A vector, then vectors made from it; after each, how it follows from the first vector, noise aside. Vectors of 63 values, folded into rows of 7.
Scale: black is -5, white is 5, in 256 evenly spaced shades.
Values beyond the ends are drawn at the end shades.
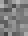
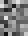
scaled up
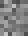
negated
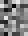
scaled up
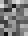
scaled up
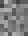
negated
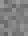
shrunk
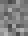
wrapped around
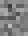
wrapped around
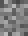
negated
